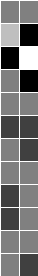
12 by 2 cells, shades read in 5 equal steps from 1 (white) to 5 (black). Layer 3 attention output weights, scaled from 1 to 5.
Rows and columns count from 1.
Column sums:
40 41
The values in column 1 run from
2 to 5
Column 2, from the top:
3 5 1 5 3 4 4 3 3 3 3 4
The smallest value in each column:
2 1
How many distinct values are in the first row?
1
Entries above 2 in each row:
2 1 1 2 2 2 2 2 2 2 2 2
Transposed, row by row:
3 2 5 3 3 4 3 3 4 4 3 3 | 3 5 1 5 3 4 4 3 3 3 3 4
